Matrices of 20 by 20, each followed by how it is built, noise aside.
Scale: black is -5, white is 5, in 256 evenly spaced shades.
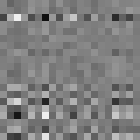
low rank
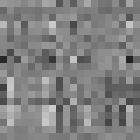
low rank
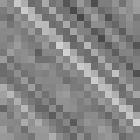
Toeplitz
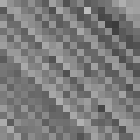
Toeplitz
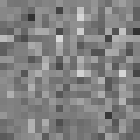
low rank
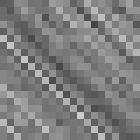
Toeplitz
